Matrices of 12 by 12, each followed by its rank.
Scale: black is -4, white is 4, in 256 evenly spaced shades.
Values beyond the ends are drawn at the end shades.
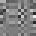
two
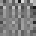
two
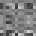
two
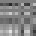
one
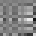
one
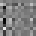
two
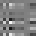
one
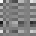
one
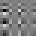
one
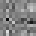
two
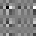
one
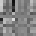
two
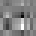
one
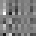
two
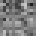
two
